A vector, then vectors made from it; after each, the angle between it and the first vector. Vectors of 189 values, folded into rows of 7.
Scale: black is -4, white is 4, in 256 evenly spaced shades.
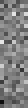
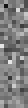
orthogonal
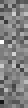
nearly parallel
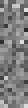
partly opposed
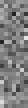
nearly opposite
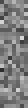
partly aligned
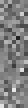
partly opposed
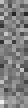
nearly opposite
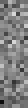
nearly parallel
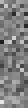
nearly opposite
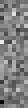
nearly parallel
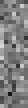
partly aligned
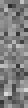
partly aligned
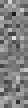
partly opposed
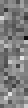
orthogonal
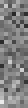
nearly opposite
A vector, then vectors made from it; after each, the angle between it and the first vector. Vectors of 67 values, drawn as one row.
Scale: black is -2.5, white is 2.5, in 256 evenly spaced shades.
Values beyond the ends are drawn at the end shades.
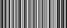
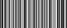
nearly parallel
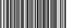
nearly opposite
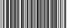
nearly opposite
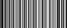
nearly parallel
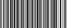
nearly opposite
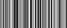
orthogonal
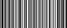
nearly parallel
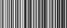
partly aligned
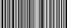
partly aligned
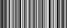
nearly parallel
